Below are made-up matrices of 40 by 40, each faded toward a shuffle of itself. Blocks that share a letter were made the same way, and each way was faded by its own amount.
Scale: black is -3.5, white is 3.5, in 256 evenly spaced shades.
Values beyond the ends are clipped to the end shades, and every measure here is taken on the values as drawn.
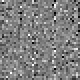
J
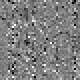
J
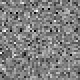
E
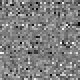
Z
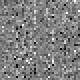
J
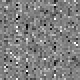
J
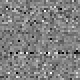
Z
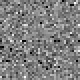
E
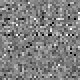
E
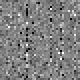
J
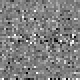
Z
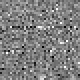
E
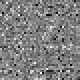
E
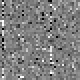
J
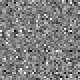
E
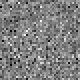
E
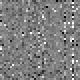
J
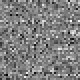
E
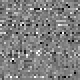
Z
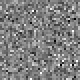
E
